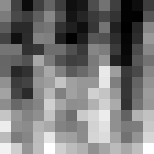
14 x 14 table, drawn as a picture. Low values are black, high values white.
Slope: up to the bottom. Grain: streaks running down. Stripes: upright, repeating 3 times.
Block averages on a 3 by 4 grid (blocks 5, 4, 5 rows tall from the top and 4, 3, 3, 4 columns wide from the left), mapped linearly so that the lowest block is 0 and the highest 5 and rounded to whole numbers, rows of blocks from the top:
1110
2342
4454
